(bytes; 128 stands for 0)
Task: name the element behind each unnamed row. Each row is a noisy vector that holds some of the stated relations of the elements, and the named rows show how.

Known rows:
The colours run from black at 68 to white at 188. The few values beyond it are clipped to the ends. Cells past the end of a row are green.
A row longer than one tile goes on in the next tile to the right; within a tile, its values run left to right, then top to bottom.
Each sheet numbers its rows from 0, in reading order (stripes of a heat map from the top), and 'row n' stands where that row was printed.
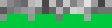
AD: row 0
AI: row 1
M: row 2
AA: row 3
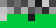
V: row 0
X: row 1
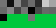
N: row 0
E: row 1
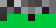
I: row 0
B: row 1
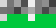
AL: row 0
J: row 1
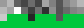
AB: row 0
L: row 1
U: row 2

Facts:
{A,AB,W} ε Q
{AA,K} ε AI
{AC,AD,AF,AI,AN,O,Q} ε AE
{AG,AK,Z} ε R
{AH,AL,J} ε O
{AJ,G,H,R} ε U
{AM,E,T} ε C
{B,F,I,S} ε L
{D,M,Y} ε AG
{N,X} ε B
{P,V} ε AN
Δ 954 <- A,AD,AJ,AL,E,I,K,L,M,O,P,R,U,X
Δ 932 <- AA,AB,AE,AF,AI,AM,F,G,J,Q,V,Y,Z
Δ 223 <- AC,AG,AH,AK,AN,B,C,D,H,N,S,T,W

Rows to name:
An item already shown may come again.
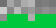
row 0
Z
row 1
AF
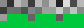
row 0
AM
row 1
R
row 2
AG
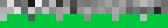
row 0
Q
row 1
AG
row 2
AN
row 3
G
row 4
AE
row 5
O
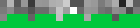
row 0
AC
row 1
U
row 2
AB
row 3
AE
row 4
F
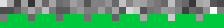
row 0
K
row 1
AK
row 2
AJ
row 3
H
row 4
M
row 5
AD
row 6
AH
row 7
A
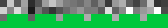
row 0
D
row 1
C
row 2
AD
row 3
P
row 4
A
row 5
W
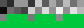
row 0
T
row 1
D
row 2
Y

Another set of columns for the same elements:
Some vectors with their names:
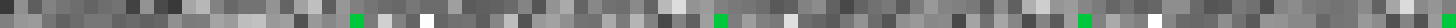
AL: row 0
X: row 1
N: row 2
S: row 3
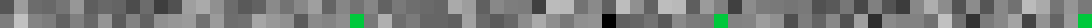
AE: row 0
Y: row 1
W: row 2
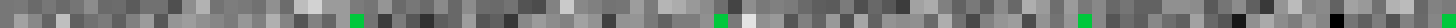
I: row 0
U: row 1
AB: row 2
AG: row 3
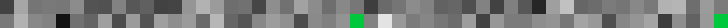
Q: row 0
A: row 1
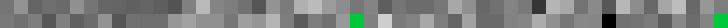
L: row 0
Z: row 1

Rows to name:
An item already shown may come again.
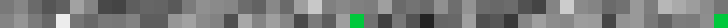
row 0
B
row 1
U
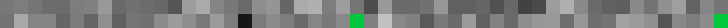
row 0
G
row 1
AE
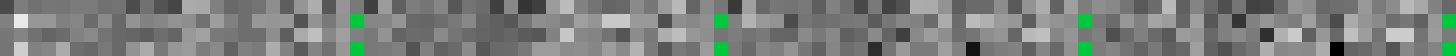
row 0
AF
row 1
O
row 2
J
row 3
C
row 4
F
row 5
L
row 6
H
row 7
M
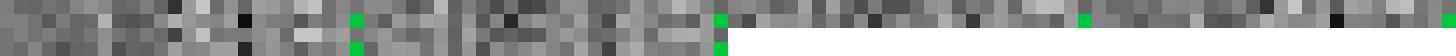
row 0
R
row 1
C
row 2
T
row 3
R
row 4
AJ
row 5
AM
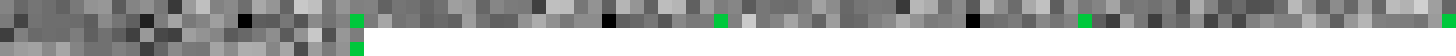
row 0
D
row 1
Y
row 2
Z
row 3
E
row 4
AH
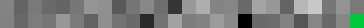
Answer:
AK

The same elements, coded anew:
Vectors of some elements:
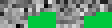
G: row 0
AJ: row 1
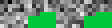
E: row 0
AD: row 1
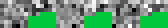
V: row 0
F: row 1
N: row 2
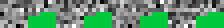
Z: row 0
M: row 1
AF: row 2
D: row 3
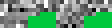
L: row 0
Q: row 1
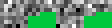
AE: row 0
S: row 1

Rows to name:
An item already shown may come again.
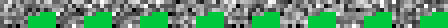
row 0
AE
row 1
B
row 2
B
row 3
T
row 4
AI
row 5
AM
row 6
L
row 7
W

